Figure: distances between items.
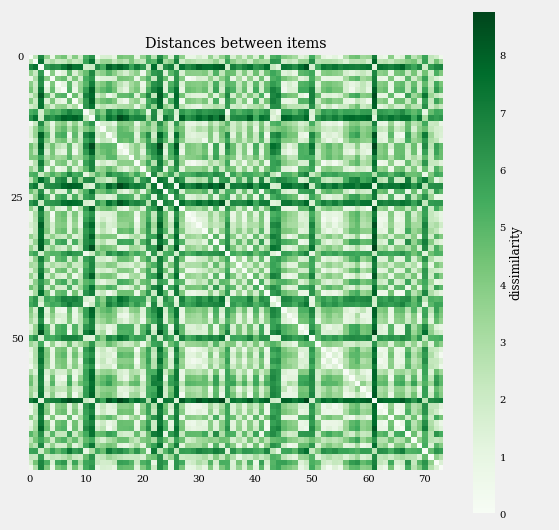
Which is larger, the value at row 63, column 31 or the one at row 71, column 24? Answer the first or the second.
the second
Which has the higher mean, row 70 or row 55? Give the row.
70
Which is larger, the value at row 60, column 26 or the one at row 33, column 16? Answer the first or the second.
the first
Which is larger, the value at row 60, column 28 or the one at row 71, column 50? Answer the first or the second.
the second
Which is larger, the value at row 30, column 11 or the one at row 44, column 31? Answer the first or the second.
the first
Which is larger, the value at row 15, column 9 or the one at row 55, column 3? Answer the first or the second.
the second
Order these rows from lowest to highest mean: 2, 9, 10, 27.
9, 27, 10, 2
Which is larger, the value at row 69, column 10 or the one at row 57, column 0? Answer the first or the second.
the first
